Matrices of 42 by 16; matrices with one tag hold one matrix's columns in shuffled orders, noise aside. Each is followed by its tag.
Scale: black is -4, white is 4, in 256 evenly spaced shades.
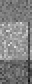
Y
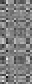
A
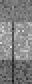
Y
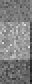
Y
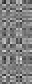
A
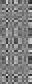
A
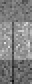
Y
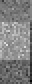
Y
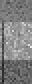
Y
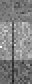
Y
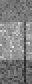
Y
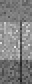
Y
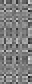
A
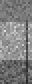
Y
